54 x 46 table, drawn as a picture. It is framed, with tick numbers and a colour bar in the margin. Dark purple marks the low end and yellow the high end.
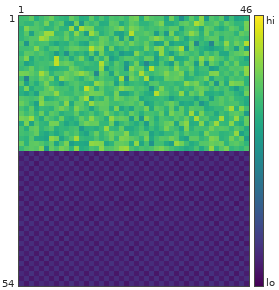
It is made of 2 by 1 panels. Panel 1,1: high, fine-grained. Panel 2,1: very low, checkered, faint in contrast.
